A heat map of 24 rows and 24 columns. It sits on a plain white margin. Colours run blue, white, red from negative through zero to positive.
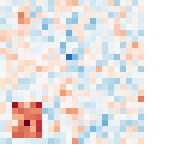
The bottom left is the ninth with the highest average. The middle left is the smoothest part. The halves do not mirror each other. An odd patch, higher than its surroundings, sits in the bottom left.
